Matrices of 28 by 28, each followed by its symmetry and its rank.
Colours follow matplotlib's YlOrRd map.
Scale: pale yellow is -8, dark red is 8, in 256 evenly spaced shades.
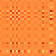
symmetric, rank one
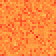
symmetric, full rank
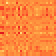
neither, rank three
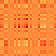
symmetric, rank one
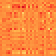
neither, rank three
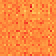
neither, rank five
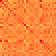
symmetric, rank five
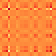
symmetric, rank one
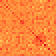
symmetric, rank five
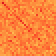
symmetric, full rank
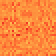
neither, rank five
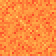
symmetric, full rank
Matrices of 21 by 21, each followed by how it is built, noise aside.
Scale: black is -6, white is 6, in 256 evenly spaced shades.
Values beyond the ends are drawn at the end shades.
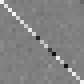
diagonal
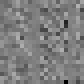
uneven columns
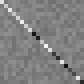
diagonal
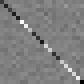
diagonal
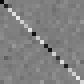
diagonal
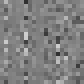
uneven columns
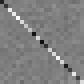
diagonal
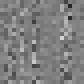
uneven columns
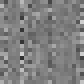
uneven columns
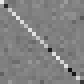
diagonal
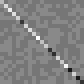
diagonal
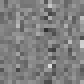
uneven columns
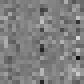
uneven columns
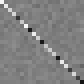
diagonal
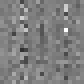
uneven columns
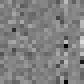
uneven columns
